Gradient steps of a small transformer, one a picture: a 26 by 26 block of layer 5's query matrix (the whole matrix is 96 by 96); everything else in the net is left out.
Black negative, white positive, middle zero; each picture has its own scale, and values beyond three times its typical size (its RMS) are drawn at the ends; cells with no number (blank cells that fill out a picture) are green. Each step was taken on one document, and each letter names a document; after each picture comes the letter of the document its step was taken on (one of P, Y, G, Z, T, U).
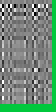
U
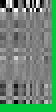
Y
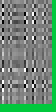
U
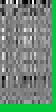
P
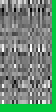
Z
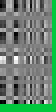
Y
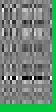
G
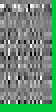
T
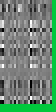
T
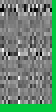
T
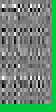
Z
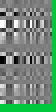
Y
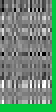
Z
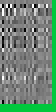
U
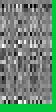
T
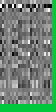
T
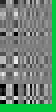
Y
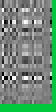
G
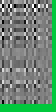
U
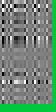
U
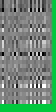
Z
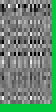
T
